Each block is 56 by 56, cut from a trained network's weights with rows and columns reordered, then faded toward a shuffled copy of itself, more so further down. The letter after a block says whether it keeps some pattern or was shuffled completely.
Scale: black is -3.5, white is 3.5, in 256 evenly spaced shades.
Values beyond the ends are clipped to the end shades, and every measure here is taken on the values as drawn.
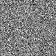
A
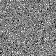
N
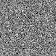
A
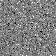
N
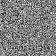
A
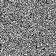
N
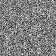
A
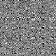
A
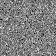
N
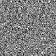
A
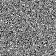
N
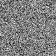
N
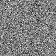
N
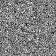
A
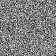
N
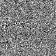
A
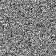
N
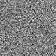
A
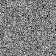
A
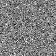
A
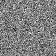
N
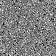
N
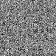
A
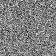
N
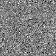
A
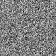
A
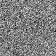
N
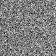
A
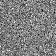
N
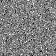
N
